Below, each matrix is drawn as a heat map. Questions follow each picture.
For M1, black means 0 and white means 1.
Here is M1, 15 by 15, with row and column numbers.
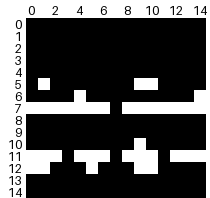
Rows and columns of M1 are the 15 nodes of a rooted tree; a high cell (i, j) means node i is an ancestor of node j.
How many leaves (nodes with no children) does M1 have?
9
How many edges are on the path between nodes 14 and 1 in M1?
5
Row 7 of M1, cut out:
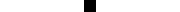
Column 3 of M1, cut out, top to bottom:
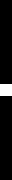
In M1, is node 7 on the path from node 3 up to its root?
yes
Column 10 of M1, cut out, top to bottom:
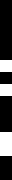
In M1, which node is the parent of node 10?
5
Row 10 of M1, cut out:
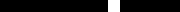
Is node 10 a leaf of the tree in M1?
no
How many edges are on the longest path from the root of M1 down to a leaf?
5
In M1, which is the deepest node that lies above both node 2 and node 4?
11
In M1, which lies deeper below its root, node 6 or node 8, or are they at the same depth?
the same depth
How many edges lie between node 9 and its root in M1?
5
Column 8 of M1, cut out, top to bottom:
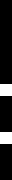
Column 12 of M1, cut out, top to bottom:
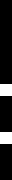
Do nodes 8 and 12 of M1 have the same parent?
yes
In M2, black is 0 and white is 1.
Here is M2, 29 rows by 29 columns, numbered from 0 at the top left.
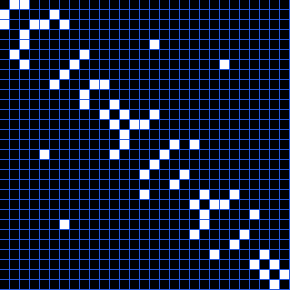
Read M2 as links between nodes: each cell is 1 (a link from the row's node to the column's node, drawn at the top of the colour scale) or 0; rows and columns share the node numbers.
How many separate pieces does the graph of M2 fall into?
1
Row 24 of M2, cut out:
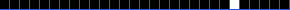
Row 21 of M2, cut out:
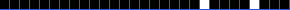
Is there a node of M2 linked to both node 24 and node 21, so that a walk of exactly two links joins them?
no
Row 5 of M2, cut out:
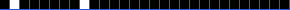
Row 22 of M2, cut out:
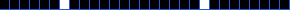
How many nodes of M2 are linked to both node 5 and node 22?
0
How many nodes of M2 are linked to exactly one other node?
8
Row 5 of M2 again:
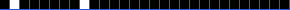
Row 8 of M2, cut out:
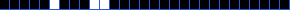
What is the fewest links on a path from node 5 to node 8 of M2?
1
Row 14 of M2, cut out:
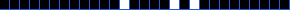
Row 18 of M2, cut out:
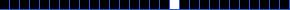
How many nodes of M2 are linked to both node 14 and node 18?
1
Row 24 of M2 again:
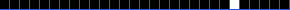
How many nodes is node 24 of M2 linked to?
1
